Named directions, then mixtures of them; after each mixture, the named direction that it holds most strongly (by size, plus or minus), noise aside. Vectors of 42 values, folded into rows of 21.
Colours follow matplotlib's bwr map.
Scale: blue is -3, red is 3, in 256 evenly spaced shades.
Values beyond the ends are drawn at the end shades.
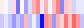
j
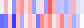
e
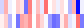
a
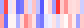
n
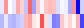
a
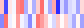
n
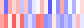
e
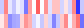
a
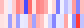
a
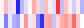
j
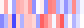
e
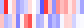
n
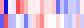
n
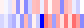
j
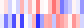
j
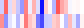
n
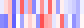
e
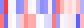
n
